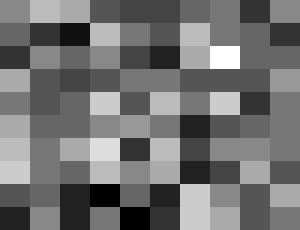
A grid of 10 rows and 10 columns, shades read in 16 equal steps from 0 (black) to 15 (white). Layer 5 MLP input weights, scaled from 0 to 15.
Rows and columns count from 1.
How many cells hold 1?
1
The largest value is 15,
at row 3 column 8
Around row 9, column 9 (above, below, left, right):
10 5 8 10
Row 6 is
10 6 6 8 9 7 2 5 6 7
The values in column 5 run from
0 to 9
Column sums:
74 66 53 80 53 62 71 81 57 69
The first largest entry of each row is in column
2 4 8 1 4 1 4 1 7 7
